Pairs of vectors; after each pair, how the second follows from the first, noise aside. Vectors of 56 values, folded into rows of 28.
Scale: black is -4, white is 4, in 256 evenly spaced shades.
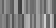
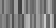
copied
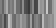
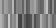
reversed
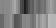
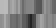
reversed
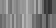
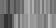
reversed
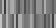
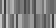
copied
